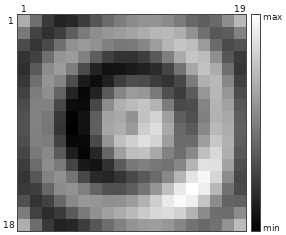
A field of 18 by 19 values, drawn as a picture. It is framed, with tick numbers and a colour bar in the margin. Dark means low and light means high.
Ninth with the lowest average: middle left. Rings: centred on the centre. Ninth with the highest average: bottom right.
